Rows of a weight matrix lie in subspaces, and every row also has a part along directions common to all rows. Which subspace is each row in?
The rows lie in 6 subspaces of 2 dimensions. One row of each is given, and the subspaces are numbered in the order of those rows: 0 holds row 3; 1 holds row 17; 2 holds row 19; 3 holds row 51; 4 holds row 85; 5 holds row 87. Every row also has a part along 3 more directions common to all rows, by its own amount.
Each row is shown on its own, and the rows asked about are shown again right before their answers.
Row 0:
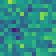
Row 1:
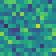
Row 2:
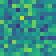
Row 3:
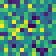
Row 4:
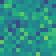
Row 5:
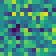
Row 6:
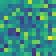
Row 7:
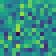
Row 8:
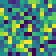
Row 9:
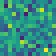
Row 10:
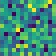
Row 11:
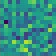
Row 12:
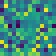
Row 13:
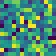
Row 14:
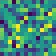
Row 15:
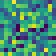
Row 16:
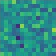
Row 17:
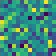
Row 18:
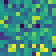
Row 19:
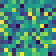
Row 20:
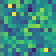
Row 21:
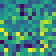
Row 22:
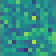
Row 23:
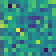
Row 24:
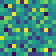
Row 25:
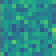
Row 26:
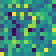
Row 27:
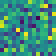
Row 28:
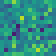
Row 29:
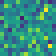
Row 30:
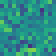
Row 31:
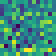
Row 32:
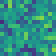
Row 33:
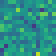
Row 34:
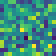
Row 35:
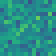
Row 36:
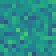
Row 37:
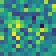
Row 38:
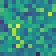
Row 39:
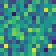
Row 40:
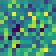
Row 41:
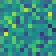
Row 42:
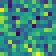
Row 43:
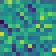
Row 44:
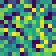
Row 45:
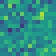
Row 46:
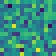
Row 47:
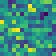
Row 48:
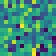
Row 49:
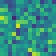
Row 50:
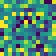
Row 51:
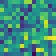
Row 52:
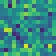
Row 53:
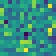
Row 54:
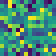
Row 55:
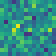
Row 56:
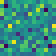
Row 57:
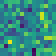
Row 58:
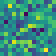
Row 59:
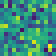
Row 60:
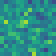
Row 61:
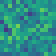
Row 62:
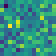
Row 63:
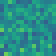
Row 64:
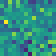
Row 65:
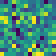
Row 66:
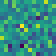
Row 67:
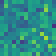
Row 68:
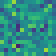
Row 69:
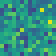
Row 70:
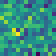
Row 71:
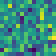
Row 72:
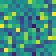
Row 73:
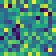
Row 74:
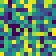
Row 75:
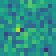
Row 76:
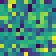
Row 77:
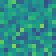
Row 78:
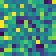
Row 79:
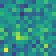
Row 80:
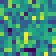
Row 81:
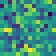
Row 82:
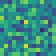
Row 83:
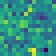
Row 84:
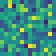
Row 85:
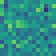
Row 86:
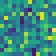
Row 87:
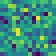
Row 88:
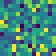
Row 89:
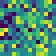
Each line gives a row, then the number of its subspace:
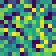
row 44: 0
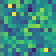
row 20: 1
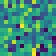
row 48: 1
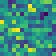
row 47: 1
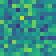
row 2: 3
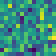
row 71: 0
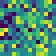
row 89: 0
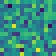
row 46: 0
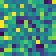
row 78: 0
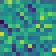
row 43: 1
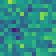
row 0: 1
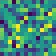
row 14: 3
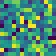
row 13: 0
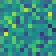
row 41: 0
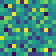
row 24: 1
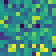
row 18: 1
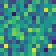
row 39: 4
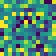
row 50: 0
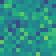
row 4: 4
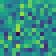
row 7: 2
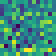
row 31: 2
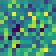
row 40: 2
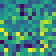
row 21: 2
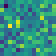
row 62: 4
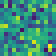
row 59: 4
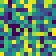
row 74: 3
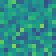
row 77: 3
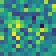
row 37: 4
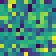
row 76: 3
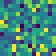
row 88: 1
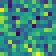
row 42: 5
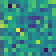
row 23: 0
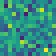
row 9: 4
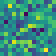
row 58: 5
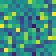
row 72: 0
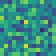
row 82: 3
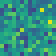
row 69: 2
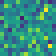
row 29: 4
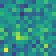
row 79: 2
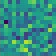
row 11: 5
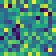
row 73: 1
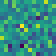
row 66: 1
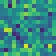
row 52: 2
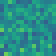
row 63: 3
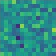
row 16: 1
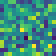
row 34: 3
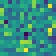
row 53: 5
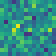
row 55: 5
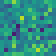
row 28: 0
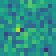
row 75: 2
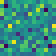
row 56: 4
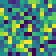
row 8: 5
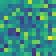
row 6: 0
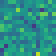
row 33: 3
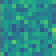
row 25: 3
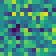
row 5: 1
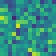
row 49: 5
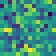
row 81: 0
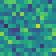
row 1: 1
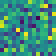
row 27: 0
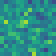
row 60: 5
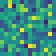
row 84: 3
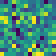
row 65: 5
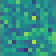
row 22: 5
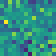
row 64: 5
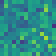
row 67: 4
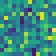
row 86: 0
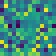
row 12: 4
